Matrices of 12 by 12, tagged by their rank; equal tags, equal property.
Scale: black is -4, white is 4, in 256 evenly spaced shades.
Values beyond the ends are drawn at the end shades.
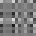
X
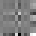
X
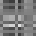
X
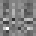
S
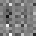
S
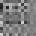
S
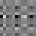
X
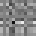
S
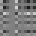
X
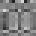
S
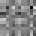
S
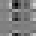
X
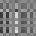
X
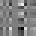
X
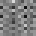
S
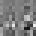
S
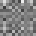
S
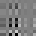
X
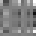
X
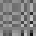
X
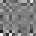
S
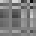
X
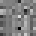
S
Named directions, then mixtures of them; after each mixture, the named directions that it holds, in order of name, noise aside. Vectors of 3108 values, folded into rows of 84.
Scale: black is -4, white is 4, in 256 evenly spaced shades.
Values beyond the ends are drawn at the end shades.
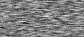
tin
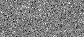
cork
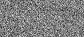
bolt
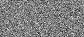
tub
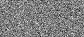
tub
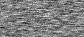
cork, tin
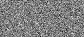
tub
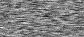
tin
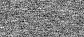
bolt, tin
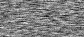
tin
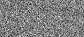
bolt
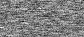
bolt, tin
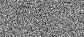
cork, tub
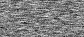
tin, tub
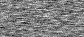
cork, tin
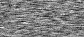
tin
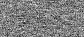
bolt, tin
